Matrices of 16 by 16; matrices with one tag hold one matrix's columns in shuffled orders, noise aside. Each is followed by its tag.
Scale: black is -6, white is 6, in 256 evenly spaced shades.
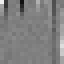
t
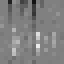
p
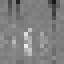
p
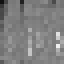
p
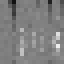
p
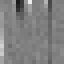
t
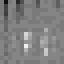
p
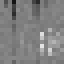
p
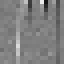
t
